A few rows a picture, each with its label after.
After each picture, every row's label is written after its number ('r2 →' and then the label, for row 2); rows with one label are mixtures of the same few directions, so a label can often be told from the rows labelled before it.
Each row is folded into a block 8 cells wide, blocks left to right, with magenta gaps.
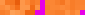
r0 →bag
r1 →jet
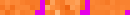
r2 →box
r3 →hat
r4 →jet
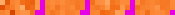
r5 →hat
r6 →box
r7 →bag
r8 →hat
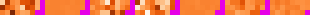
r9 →hat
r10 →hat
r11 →jet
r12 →hat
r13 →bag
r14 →bag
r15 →box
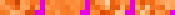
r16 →bag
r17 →hat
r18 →bag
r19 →box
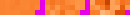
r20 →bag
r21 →box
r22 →bag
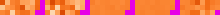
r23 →hat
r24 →box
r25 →hat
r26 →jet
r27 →jet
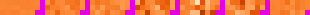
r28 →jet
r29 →hat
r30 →box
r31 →hat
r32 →jet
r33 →bag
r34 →jet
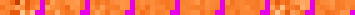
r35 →jet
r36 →hat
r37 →box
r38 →box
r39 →jet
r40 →hat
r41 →box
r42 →bag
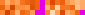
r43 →box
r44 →box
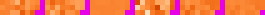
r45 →jet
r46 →box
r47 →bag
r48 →hat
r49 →box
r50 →box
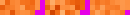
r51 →hat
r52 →box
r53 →box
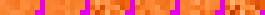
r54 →bag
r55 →jet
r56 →box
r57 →hat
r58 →jet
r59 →box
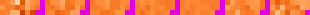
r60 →jet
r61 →bag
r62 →bag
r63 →box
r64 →box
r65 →hat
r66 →box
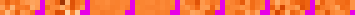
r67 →box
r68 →jet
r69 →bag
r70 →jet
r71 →bag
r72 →jet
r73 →box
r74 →hat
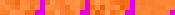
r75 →bag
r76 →hat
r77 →box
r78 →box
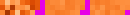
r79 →box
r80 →bag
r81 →box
